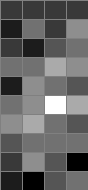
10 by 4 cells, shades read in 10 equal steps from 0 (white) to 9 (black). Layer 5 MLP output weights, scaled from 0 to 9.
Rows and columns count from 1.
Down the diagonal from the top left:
7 5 6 4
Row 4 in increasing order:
3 4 5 5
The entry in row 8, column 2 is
5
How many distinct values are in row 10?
4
